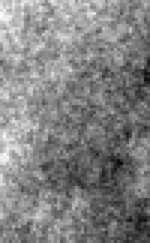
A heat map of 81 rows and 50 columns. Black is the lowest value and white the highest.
Histogram: bell-shaped. Grain: blotchy. Stripes: none. Slope: up to the top left.
